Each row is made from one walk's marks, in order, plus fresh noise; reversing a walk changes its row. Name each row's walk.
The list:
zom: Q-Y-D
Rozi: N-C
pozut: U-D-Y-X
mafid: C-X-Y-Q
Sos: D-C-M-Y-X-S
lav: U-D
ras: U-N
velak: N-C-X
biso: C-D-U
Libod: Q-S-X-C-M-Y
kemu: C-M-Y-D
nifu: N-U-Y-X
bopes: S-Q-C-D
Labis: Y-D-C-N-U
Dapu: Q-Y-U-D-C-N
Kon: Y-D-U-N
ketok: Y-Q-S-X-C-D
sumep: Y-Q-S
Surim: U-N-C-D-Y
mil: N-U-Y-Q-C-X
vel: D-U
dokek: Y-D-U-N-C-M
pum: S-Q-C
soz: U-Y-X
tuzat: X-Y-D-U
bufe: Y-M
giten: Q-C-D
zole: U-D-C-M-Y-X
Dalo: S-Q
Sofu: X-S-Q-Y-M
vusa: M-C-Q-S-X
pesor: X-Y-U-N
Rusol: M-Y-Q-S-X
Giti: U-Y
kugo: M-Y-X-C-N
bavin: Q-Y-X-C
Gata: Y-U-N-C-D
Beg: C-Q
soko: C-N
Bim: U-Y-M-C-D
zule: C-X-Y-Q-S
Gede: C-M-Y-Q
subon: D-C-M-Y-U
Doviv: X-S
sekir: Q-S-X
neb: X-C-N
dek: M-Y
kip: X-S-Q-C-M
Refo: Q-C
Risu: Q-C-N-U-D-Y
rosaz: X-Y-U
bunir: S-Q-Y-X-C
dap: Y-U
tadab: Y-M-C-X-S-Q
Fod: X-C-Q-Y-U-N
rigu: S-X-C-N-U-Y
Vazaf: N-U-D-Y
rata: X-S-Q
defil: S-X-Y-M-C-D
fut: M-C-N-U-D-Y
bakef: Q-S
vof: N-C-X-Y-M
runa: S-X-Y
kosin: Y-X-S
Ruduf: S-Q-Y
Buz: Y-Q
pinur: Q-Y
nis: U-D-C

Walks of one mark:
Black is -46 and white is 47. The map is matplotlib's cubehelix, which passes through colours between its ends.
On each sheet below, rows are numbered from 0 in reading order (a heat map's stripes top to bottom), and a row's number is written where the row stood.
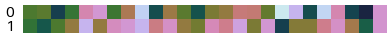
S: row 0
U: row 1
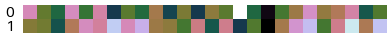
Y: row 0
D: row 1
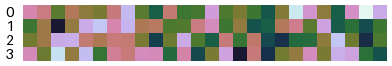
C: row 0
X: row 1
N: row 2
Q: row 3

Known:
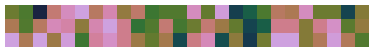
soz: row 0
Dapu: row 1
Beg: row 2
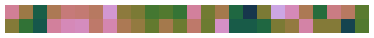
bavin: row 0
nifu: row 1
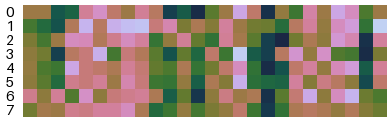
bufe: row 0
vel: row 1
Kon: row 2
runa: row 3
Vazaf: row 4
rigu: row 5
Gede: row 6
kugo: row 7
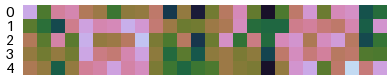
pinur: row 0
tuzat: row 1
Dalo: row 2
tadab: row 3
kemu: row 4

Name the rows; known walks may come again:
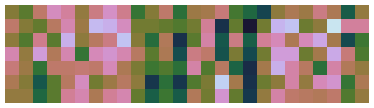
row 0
Fod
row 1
giten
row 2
Dalo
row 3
Beg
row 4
bavin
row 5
dek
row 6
Libod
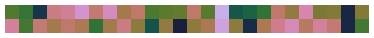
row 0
soz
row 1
Ruduf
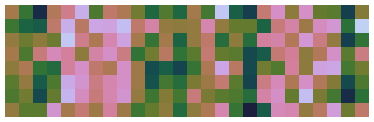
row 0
runa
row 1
vel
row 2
rata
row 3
Dapu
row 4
bufe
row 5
Rusol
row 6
sekir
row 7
Surim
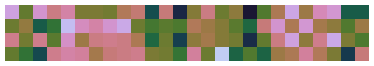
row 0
Buz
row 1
vusa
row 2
Gede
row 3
rosaz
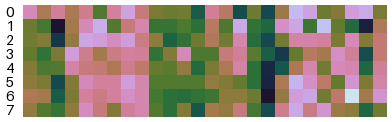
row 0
Refo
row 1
kosin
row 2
zole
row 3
Kon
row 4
Vazaf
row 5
ketok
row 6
kemu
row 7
zule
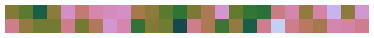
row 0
subon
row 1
pum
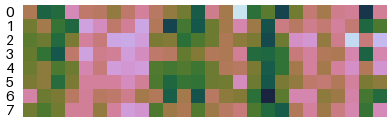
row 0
dap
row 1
Sofu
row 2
Bim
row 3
tuzat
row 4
dokek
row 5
vof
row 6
mafid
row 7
Labis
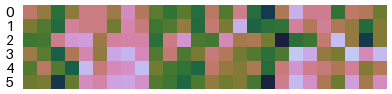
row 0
bunir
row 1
rigu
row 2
ras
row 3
nis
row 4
kip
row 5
defil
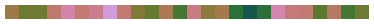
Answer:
mil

